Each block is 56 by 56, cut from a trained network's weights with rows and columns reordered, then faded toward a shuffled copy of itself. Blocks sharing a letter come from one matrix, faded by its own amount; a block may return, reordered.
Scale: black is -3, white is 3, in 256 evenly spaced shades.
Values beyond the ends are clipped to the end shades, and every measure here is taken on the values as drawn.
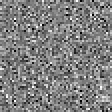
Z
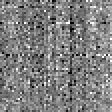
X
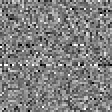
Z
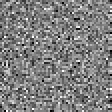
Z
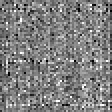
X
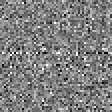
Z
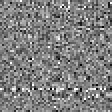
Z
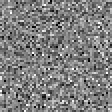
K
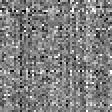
X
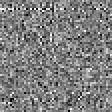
Z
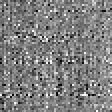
X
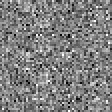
Z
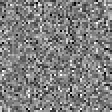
Z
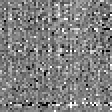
X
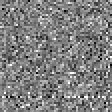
Z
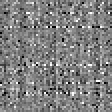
X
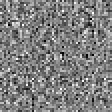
Z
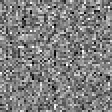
Z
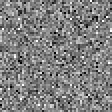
K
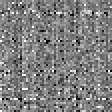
X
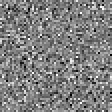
K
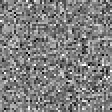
Z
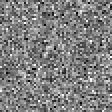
K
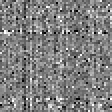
X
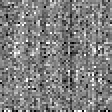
X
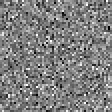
K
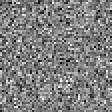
Z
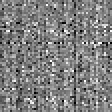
X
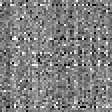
X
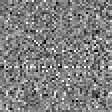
Z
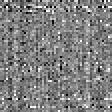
X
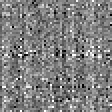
X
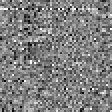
Z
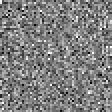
K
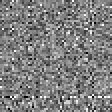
Z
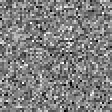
K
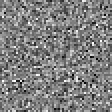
K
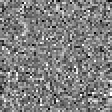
K
